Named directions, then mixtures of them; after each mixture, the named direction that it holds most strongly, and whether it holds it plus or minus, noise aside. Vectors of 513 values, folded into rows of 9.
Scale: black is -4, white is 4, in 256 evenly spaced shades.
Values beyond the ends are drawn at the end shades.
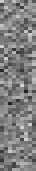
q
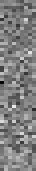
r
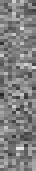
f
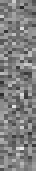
f, plus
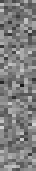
q, minus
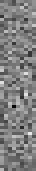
r, minus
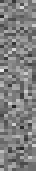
q, minus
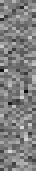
q, plus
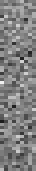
r, minus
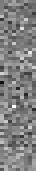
r, plus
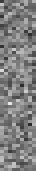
q, minus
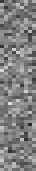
q, minus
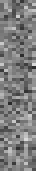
f, minus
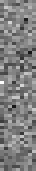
r, minus
